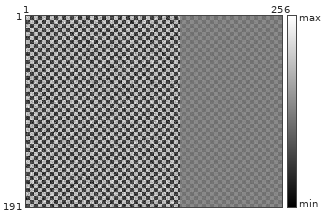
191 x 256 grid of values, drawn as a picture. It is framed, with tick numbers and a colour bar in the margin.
Seam: vertical, 60% of the way across, the right part calmer. Mirror symmetry: none. Grain: checkered. Average level on the scale: 50%.
